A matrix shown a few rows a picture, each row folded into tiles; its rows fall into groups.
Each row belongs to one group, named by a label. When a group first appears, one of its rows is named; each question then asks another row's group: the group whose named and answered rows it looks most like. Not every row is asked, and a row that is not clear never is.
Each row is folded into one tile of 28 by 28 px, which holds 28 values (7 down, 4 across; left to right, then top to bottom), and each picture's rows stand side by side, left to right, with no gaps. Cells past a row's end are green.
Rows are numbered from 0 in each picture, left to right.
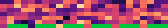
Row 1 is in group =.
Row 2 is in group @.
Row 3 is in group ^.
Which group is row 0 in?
=
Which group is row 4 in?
=
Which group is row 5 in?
^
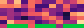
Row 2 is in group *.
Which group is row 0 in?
@
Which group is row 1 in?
^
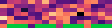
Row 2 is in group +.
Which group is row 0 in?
@
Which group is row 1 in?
*
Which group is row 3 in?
^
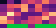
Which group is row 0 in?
+
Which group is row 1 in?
*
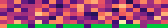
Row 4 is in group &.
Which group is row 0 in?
@
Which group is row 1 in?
&
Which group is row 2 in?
+
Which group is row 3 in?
*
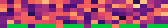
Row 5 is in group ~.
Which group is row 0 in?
=
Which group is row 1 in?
*
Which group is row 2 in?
^
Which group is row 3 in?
=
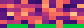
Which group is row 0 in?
&
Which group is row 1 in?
=
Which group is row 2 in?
^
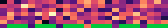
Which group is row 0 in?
+
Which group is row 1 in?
&
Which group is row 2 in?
&
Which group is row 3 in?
@
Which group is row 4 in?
~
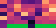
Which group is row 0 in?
~
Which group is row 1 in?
=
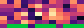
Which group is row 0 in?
*
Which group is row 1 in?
&
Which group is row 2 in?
+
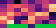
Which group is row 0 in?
+
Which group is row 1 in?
+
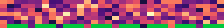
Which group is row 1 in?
=
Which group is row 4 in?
~
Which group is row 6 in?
^
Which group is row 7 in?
&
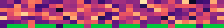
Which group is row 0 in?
~
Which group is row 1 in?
^
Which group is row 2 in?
&
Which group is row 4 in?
~
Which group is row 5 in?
~
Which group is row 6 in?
@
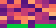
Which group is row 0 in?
*
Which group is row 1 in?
~
